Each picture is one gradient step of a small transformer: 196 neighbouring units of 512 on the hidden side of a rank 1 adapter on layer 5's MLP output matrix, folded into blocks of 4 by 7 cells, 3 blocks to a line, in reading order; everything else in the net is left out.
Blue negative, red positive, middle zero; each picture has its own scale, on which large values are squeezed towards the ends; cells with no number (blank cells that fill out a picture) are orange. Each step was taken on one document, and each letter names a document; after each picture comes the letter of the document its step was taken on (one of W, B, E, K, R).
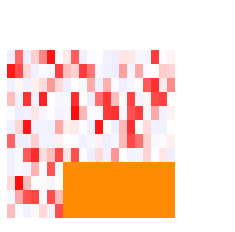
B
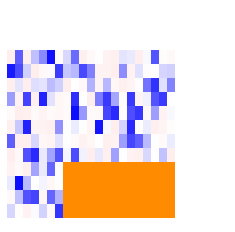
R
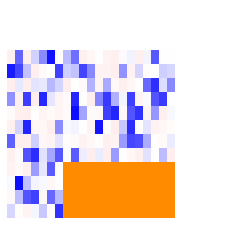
R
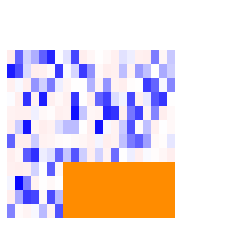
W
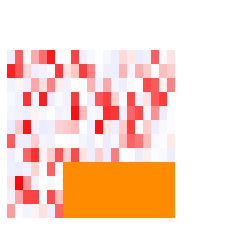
W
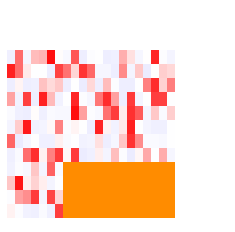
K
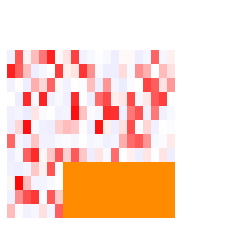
W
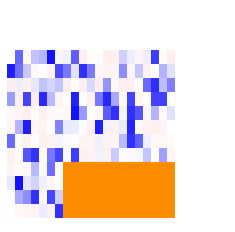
K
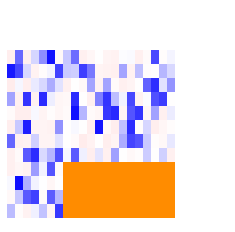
B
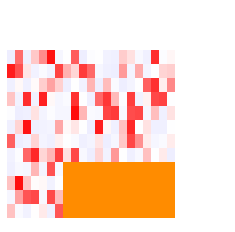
B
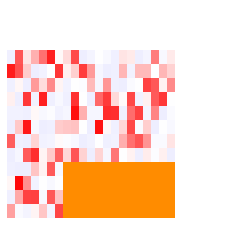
W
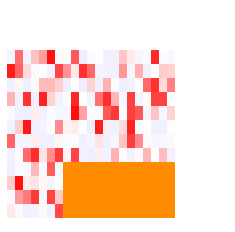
K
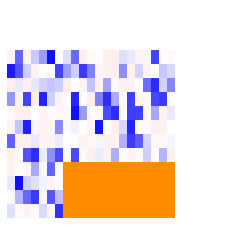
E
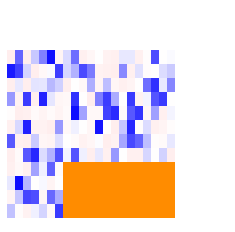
R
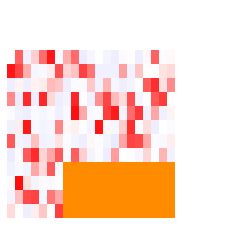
E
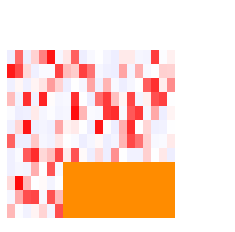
B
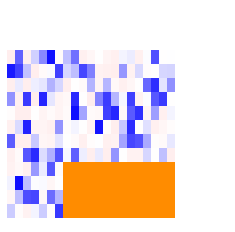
R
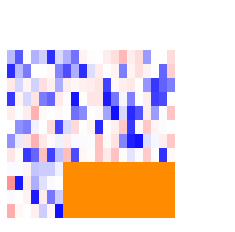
K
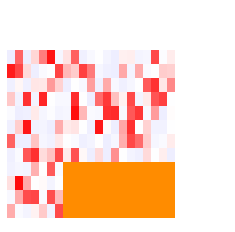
B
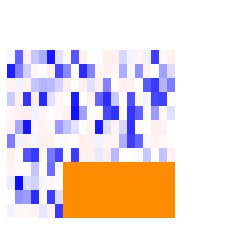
K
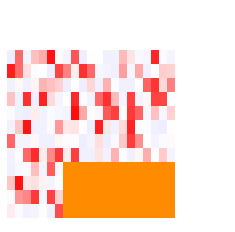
K
